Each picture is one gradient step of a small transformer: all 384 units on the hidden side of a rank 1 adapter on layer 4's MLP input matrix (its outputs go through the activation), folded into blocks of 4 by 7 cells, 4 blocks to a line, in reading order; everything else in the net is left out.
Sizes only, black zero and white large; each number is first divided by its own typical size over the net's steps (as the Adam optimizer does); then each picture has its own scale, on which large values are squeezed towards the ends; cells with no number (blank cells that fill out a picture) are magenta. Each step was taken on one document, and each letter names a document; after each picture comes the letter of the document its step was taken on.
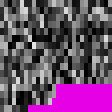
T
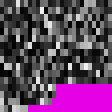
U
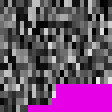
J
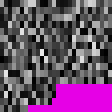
T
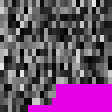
J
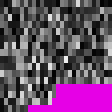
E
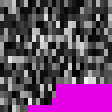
U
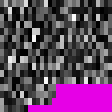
U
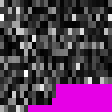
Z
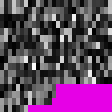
U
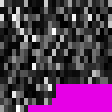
Z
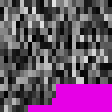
T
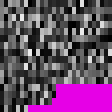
E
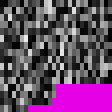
E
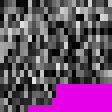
T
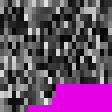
J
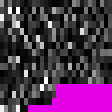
Z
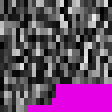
J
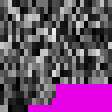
T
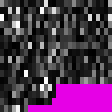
Z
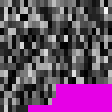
T
